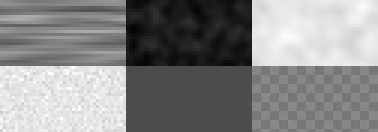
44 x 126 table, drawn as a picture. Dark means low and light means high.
The table splits into 2 rows of 3 panels. Panel 1,1: middling, streaked across. Panel 1,2: very low, blotchy, faint in contrast. Panel 1,3: very high, blotchy, faint in contrast. Panel 2,1: very high, fine-grained, faint in contrast. Panel 2,2: low, flat. Panel 2,3: middling, checkered, faint in contrast.
